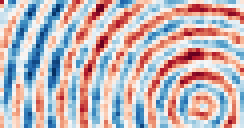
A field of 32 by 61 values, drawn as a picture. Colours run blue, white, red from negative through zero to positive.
Mirror symmetry: none. Ninth with the lowest average: middle left. Rings: centred on the bottom right.
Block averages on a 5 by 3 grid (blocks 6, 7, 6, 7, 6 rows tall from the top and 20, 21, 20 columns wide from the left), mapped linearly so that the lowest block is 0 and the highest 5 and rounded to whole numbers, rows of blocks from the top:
1 4 4 | 1 4 3 | 0 3 5 | 1 3 3 | 2 2 3
